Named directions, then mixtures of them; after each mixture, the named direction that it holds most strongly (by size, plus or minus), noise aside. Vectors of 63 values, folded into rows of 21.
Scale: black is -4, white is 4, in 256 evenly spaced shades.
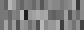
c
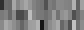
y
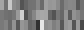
c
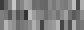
y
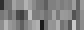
y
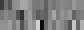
y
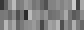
y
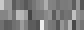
y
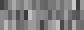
y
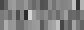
y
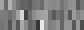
c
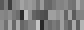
c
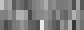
y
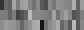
y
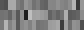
c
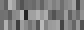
c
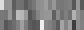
y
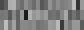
c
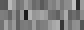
c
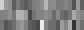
y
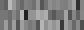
c
